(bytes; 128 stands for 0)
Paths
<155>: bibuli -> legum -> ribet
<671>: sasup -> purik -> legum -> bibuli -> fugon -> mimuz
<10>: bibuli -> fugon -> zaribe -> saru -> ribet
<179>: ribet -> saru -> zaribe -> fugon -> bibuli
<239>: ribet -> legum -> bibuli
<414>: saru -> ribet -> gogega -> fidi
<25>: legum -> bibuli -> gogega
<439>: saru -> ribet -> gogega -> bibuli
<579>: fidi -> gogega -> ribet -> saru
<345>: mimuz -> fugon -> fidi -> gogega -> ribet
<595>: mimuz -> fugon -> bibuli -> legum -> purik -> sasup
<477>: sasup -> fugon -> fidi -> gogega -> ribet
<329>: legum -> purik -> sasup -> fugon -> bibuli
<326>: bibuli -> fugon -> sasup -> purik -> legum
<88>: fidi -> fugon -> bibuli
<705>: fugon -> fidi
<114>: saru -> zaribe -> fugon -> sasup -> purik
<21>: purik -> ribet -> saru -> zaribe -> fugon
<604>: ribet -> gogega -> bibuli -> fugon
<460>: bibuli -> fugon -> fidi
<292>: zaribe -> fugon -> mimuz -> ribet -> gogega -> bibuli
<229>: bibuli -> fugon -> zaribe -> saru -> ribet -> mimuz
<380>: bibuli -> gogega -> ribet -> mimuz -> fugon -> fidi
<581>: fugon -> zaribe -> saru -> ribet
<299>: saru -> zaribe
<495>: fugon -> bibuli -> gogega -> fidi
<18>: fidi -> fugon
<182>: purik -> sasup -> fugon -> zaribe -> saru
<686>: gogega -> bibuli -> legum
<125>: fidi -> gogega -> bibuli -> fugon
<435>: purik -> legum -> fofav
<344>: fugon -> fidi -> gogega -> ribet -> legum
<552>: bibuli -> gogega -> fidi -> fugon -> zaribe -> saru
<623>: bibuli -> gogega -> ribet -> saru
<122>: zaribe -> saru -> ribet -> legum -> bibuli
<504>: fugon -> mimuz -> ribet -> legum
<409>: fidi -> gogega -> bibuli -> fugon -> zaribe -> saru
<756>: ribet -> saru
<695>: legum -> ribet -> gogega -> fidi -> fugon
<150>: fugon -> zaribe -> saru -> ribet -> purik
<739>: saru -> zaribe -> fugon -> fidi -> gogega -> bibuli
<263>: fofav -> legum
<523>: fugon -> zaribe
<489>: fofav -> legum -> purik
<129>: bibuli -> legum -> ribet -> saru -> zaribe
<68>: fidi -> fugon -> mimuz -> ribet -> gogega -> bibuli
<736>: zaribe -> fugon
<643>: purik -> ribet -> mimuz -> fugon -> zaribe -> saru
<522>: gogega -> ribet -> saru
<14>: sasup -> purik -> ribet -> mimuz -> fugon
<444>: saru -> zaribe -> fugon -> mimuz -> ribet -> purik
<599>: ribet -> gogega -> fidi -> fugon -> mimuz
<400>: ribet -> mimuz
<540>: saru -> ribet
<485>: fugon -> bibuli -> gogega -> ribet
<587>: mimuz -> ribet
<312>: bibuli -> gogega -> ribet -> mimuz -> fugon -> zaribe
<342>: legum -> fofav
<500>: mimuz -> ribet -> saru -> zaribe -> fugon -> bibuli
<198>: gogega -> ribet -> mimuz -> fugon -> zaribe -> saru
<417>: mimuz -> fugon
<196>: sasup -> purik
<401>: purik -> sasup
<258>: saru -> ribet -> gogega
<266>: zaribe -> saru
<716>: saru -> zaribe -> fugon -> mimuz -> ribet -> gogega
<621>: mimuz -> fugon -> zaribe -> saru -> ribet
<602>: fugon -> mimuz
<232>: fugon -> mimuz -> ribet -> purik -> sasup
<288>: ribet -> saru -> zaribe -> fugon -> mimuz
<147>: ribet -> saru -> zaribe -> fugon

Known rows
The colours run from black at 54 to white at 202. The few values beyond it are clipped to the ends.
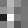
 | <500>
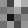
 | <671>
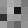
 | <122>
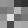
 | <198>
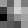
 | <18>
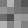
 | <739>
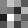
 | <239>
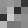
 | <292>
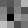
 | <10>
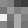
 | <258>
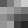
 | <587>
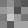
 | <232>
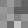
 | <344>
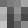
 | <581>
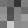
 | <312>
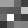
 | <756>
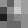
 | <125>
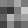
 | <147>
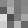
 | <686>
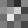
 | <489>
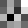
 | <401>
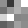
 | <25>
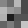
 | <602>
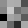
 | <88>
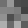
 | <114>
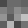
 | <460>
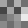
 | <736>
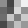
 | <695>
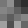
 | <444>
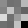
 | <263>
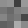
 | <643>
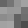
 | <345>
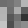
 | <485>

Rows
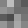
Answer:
<439>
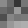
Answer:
<623>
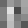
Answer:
<595>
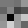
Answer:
<326>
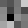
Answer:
<155>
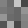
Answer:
<599>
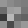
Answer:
<409>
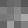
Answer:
<380>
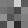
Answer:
<288>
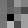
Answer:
<229>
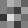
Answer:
<179>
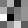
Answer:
<299>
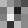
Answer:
<266>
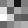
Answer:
<523>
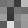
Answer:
<129>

